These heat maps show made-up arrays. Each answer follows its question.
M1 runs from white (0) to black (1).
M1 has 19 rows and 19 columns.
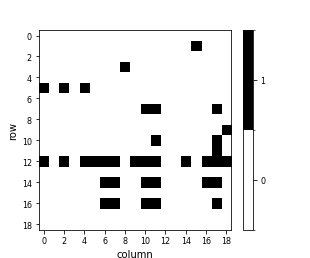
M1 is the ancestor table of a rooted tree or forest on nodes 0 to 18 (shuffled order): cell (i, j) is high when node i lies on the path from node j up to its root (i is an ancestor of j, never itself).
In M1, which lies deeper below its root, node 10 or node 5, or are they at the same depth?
node 10
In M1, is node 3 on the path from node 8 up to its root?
yes
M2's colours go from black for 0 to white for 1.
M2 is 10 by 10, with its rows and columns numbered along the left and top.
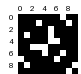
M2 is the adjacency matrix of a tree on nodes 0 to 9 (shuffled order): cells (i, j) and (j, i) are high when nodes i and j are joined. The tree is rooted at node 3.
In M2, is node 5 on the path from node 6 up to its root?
yes
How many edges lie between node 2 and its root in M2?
2
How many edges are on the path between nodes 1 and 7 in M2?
5
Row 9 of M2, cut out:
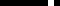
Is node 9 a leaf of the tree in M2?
yes
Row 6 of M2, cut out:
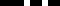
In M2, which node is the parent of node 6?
4
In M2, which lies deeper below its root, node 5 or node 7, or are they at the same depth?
node 7
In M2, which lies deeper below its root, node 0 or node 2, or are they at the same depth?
node 0
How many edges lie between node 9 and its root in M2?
3
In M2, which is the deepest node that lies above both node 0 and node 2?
5
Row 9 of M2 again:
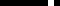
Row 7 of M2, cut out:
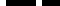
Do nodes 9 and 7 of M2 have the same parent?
no
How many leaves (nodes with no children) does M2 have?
3
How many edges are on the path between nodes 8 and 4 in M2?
4
